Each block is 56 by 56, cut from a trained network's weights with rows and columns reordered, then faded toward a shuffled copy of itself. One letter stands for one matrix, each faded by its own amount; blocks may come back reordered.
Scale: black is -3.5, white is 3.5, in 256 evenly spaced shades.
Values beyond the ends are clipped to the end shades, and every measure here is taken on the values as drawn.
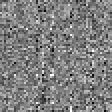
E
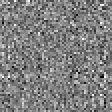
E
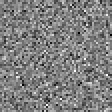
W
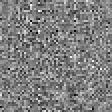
E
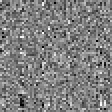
E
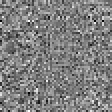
E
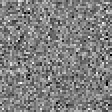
W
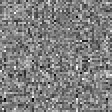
E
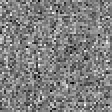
W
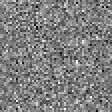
W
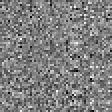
W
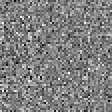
W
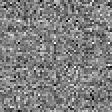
E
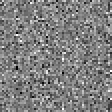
W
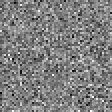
W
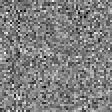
W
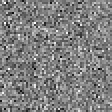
W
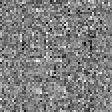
W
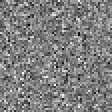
W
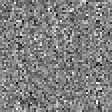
W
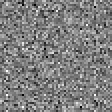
E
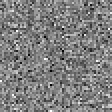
W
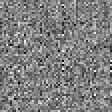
E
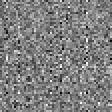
E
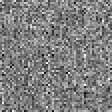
E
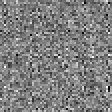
E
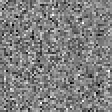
W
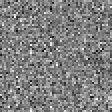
W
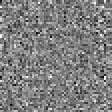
E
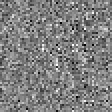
E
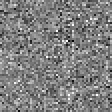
W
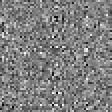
E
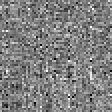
E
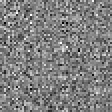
E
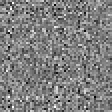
E
